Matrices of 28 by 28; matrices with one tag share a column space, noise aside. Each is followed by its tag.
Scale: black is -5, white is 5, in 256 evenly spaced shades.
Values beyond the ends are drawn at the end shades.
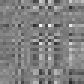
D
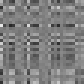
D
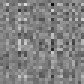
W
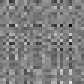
D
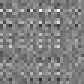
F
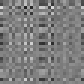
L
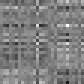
D
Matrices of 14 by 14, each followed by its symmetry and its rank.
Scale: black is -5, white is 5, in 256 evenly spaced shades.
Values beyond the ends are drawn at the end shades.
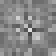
symmetric, rank three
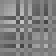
symmetric, rank one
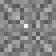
symmetric, rank three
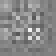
symmetric, rank three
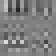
neither, rank two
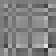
symmetric, rank one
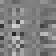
neither, rank two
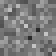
symmetric, full rank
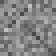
symmetric, full rank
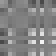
symmetric, rank one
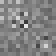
symmetric, rank three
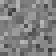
symmetric, full rank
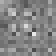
symmetric, rank three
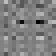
neither, rank two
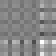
symmetric, rank one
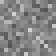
symmetric, full rank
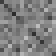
symmetric, full rank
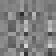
neither, rank two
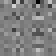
neither, rank two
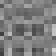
neither, rank two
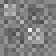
symmetric, rank three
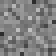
symmetric, full rank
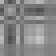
symmetric, rank one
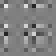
symmetric, rank one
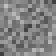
symmetric, full rank
